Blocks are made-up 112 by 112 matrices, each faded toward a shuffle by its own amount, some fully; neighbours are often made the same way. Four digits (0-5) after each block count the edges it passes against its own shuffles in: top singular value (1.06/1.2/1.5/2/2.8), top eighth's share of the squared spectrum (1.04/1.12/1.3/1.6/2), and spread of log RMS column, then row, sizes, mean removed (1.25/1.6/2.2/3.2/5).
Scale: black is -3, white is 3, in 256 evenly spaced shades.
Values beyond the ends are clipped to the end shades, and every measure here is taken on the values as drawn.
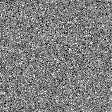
0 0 0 0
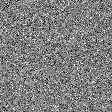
0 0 0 0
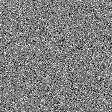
0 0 0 0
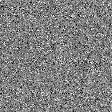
0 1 0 2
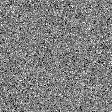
0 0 0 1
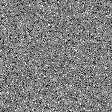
0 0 0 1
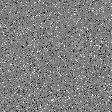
2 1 0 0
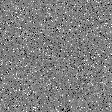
0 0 0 0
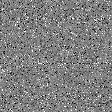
1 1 0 2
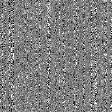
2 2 4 0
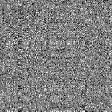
4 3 2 2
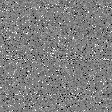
3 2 0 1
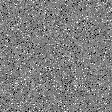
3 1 0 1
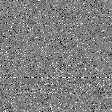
2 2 0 2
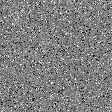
0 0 0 0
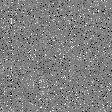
3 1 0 0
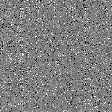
4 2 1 1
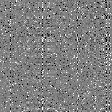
5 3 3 2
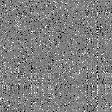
4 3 2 1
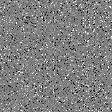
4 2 1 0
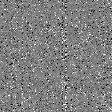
4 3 2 1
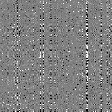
5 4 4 2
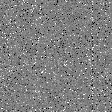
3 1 1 0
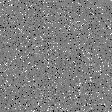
3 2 1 0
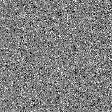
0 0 2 0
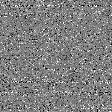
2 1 0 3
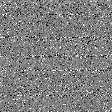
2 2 0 3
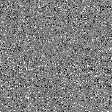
1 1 0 2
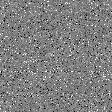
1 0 0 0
